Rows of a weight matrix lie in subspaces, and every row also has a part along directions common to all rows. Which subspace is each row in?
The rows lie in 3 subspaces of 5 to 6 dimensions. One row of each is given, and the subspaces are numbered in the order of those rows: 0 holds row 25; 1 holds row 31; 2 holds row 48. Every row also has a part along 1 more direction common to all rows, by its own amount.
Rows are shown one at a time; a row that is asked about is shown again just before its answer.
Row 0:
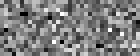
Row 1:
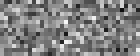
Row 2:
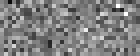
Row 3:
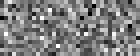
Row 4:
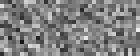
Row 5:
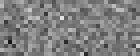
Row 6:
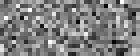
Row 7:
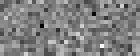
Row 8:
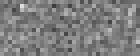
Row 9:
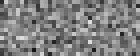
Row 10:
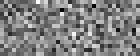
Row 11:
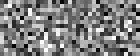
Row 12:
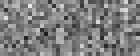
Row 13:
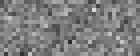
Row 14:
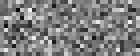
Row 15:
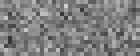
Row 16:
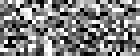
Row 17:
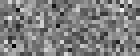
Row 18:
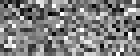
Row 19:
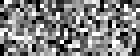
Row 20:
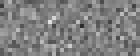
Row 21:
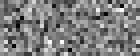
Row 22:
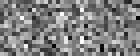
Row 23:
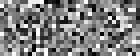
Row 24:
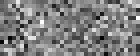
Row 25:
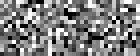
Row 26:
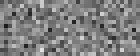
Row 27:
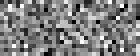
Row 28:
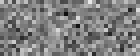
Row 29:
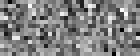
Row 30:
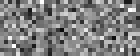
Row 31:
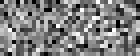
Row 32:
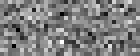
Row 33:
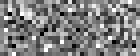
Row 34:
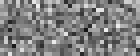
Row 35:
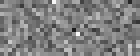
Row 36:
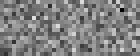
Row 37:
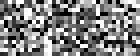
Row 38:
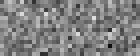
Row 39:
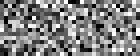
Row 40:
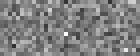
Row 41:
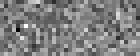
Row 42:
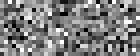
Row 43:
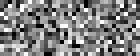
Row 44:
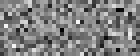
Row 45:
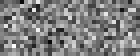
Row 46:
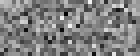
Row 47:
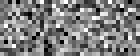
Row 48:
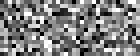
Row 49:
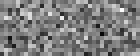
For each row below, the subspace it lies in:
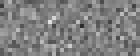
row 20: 1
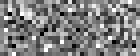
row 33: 1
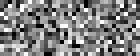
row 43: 1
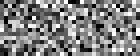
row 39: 2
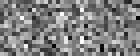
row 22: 2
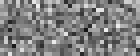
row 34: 1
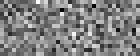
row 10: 2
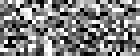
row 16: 2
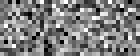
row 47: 1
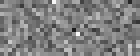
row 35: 2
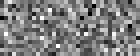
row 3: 2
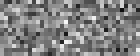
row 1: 1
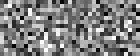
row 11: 1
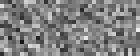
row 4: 2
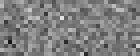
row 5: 2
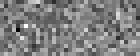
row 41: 0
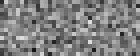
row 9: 1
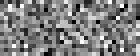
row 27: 1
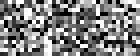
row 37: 2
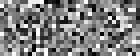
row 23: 0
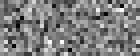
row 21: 0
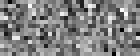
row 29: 2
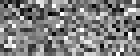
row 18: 2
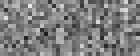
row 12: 2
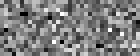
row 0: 1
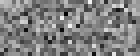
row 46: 0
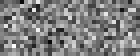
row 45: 0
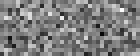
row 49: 2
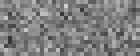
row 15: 2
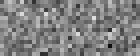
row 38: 1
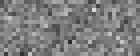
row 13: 0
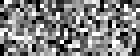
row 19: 1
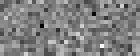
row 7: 1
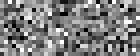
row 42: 0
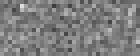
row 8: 0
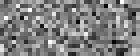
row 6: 1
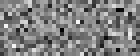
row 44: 0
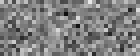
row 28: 0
